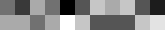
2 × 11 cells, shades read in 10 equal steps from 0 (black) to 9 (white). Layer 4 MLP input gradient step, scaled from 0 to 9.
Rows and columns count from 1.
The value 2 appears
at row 1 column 2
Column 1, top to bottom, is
4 6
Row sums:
43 62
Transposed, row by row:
4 6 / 2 6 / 6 4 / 4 6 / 0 9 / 3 7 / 7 3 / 6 3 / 7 3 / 3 7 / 1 8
